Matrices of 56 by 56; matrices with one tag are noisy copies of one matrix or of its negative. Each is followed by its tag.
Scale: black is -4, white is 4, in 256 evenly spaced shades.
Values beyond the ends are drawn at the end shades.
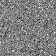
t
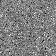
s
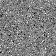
s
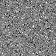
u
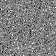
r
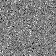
r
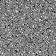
u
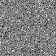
t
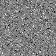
u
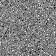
t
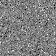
t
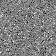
s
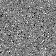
s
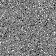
t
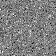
r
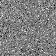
t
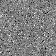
s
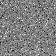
t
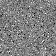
s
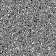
r
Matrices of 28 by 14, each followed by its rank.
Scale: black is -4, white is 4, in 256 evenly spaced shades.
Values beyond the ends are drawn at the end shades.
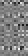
two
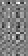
two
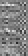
three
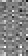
three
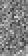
full rank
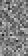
full rank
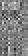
three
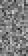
full rank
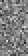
full rank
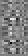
two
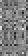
three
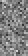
full rank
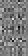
three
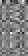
two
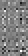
three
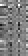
three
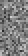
full rank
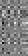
two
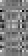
two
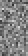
full rank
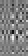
two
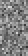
full rank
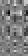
two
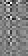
two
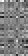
two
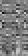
three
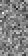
full rank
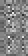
three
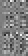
three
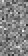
full rank
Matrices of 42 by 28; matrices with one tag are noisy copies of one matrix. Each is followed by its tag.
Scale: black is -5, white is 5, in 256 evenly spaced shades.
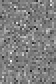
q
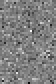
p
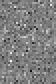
q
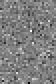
p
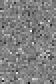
p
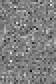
q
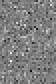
q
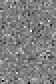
p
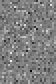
q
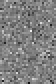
p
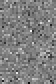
p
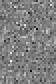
q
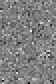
p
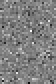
p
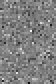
p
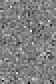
p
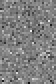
p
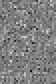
q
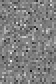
q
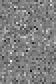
q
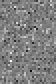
q
